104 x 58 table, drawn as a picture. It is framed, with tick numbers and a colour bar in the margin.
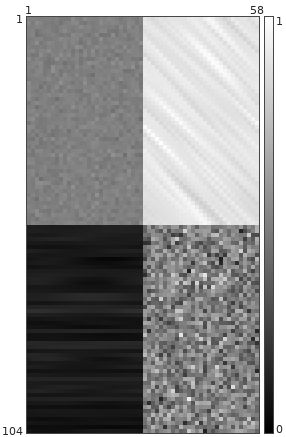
It is made of 2 by 2 panels. Panel 1,1: middling, fine-grained, faint in contrast. Panel 1,2: very high, slanting down to the right, faint in contrast. Panel 2,1: very low, streaked across, faint in contrast. Panel 2,2: middling, fine-grained, strong in contrast.
